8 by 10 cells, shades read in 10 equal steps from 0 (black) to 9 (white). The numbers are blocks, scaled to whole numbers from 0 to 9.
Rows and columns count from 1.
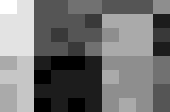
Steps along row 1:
down down same up same down same same up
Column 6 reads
4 2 3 4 1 1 1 1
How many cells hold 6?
13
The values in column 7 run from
3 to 6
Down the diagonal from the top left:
9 8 3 3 0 1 5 6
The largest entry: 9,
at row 1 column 1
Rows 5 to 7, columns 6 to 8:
1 5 5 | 1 6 5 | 1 5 5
